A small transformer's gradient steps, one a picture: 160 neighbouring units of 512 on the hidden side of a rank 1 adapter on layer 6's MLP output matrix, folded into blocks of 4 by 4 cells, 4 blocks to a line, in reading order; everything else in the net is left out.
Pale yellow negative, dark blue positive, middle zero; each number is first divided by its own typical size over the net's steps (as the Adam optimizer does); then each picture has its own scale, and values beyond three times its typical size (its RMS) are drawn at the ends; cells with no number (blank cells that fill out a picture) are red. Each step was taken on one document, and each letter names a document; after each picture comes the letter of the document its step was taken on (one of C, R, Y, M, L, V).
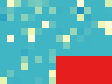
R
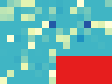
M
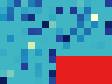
M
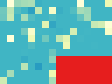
R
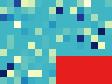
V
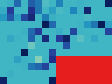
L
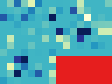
V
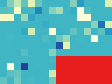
R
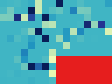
L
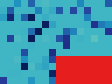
L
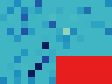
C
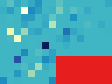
C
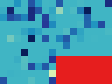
L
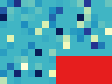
V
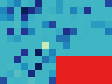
C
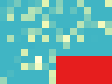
L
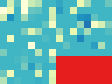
M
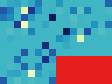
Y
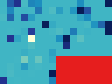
R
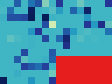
L
